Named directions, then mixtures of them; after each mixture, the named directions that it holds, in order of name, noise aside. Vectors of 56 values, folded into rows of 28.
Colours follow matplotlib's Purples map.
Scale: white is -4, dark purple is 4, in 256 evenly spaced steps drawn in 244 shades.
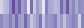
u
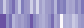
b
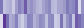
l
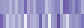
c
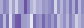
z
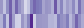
z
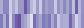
z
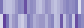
l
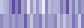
u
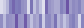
u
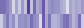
c, u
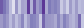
u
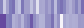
b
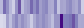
b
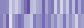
u, z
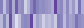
z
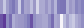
b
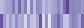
c, u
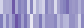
u, z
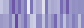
u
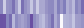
b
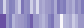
b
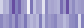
u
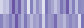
u
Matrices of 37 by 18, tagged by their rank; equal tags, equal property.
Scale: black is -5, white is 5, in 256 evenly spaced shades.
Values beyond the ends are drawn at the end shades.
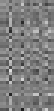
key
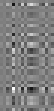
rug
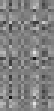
key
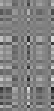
rug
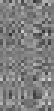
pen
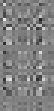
key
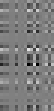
rug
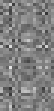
pen
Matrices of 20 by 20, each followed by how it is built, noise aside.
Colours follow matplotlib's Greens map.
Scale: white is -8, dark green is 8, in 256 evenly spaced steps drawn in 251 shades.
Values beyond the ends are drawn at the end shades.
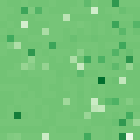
sparse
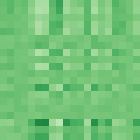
low rank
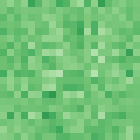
low rank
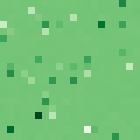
sparse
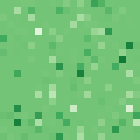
sparse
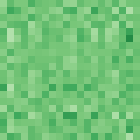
low rank
